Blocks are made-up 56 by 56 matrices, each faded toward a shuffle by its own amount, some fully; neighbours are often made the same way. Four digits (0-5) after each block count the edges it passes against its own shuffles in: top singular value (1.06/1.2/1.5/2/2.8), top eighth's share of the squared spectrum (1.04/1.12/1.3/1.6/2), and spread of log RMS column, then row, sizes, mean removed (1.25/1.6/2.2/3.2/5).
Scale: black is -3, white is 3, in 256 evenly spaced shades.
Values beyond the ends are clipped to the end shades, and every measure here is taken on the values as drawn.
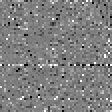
4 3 1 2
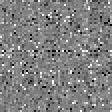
3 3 0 1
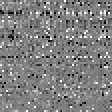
4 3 1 2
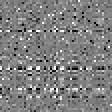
4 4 2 3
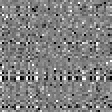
5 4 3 3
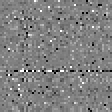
4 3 0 1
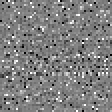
3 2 0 1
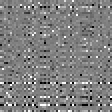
5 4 2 3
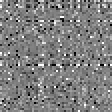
4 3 1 2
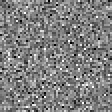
0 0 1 0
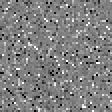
0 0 0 0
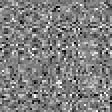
4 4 2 2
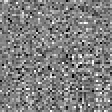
4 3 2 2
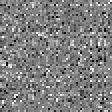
4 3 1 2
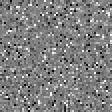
0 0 0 0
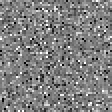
2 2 0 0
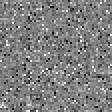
1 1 0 0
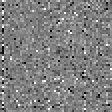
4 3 2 0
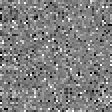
3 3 1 1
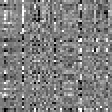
4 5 3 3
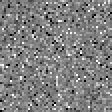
0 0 0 0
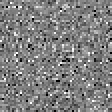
4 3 2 2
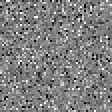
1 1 0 0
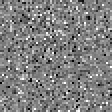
3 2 0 0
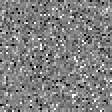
1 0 0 0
